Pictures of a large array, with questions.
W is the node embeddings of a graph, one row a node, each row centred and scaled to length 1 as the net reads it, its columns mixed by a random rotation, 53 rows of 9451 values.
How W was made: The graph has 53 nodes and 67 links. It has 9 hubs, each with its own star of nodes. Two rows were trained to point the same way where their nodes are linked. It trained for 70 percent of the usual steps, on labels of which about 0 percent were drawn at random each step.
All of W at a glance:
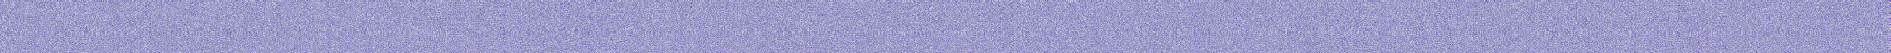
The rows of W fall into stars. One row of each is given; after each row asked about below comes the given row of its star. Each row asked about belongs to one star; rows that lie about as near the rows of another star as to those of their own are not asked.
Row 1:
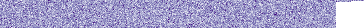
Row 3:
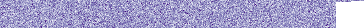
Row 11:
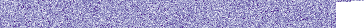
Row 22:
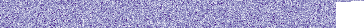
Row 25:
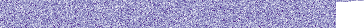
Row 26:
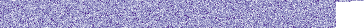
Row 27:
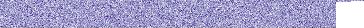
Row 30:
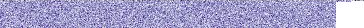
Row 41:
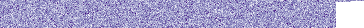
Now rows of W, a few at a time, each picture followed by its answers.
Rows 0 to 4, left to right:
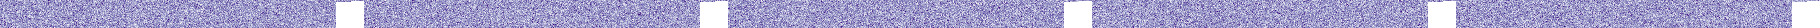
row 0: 1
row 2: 41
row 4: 26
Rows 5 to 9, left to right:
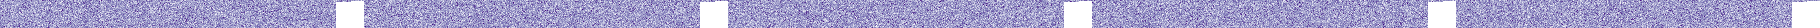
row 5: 11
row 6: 3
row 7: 3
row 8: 26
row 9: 25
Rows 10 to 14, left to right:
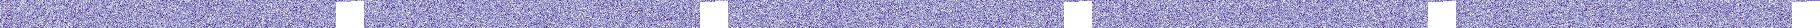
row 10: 22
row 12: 3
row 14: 41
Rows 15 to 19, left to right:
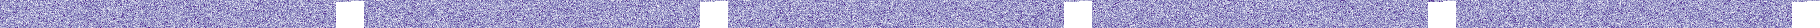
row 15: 41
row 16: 26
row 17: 30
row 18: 11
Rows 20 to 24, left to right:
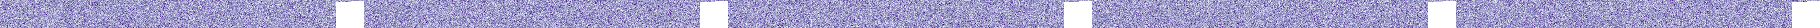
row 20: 3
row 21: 25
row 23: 27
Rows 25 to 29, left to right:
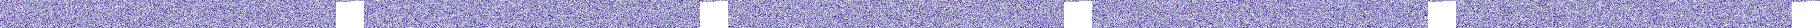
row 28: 30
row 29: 30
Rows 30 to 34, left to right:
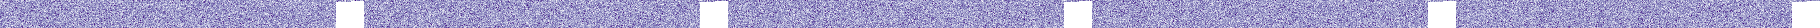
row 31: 22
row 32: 11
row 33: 30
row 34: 41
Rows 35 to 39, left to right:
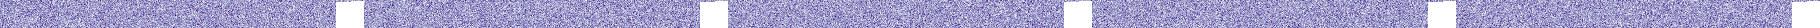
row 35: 26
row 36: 11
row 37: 27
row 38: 25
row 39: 22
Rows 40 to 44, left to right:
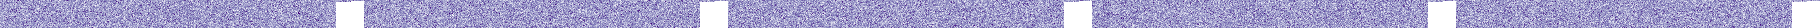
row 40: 25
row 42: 30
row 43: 25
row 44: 30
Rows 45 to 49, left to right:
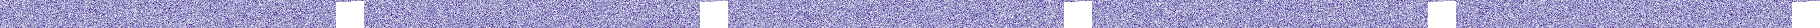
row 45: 1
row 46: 26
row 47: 25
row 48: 26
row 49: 1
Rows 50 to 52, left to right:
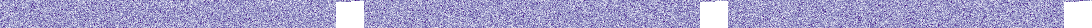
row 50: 3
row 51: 27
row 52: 41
